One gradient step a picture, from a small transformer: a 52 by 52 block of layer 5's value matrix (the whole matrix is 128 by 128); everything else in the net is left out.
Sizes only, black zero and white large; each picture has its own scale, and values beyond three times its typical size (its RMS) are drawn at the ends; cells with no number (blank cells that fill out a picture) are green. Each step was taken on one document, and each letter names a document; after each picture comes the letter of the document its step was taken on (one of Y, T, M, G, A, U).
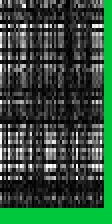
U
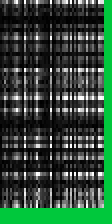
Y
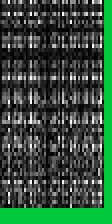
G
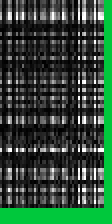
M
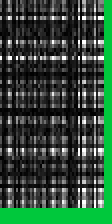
M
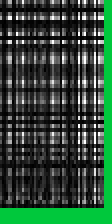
M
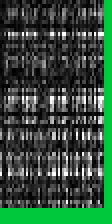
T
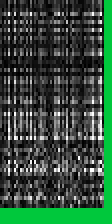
G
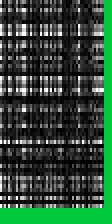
U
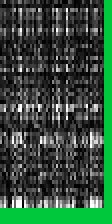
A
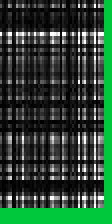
M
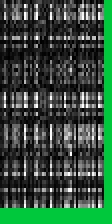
Y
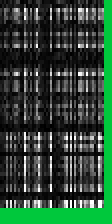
Y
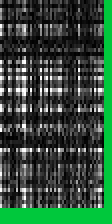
U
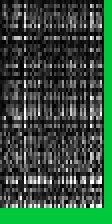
T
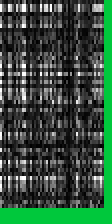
U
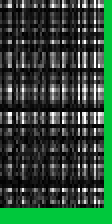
M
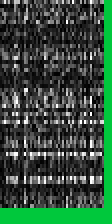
A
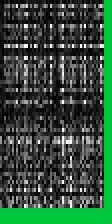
T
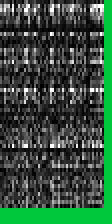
T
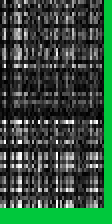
A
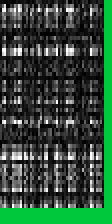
A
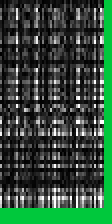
T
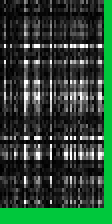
Y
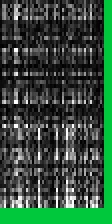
A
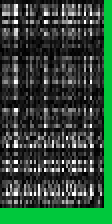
A
